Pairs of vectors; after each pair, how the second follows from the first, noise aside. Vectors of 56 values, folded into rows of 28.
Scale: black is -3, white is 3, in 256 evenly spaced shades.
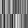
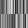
reversed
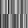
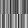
wrapped around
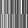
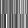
reversed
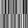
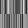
sign-scrambled
